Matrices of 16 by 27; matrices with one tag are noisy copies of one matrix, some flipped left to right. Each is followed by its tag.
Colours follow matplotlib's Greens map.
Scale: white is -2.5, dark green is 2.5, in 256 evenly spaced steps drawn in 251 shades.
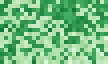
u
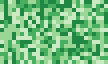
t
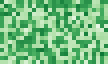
t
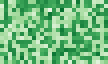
t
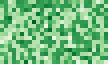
t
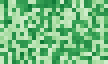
t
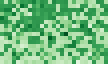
u
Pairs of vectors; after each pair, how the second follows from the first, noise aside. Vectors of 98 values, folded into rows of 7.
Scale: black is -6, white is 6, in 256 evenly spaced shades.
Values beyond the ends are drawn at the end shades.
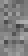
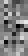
scaled up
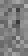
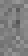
shrunk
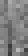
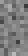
shuffled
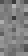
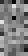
scaled up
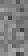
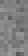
shrunk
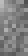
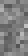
shuffled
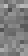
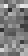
scaled up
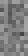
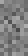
shuffled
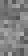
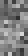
scaled up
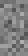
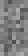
shuffled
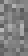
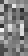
scaled up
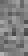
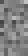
reversed
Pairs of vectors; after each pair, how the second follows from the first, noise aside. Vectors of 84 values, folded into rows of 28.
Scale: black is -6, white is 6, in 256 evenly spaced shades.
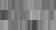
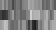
scaled up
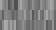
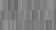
shrunk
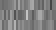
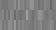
shrunk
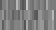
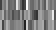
scaled up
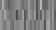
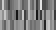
scaled up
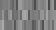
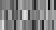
scaled up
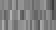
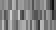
scaled up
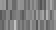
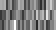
scaled up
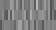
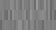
shrunk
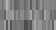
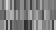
scaled up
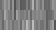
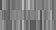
reversed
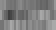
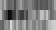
scaled up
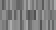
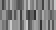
scaled up
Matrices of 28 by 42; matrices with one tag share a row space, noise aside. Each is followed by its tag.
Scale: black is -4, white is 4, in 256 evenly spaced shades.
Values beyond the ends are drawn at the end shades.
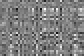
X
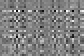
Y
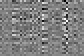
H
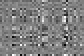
H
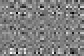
Y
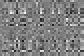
Y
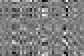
H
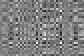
X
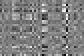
H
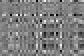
X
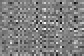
X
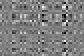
H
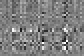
H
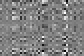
H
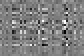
H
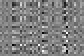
H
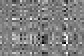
H
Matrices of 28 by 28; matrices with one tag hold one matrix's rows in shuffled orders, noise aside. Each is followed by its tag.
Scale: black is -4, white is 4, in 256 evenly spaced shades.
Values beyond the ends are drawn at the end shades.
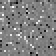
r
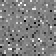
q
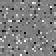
q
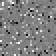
r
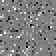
r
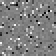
r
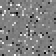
r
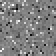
r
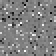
q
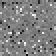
q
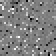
r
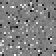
r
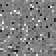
r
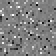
r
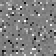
q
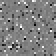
q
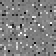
q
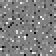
q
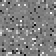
q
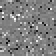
r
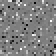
q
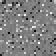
q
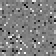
q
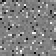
q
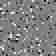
r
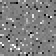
r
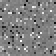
q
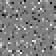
q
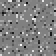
q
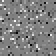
r
